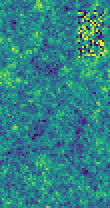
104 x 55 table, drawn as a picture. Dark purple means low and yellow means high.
Odd patch: rougher, in the top right. Roughest part: top right. Stripes: none. Mirror symmetry: none. Slope: none.
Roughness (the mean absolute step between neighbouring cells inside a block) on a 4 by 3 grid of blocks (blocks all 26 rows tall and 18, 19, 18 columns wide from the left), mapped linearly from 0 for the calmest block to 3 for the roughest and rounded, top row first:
003 / 000 / 000 / 000
